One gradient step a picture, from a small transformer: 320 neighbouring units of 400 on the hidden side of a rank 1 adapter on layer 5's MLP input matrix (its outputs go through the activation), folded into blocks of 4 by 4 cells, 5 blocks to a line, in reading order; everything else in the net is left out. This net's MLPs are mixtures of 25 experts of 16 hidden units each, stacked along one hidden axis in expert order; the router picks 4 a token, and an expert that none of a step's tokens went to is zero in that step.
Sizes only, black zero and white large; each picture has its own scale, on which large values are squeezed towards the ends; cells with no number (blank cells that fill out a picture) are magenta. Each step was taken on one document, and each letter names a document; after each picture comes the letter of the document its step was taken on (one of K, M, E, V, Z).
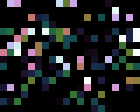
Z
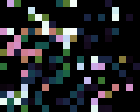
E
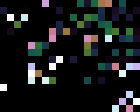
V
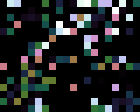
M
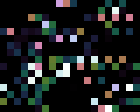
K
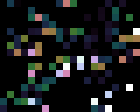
K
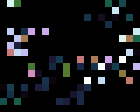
Z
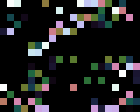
M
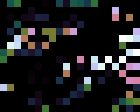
Z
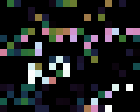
K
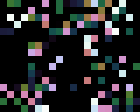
M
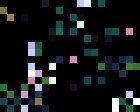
V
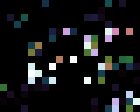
V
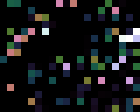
Z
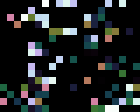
V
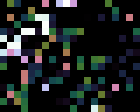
E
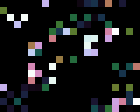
V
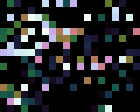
E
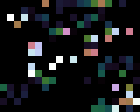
V
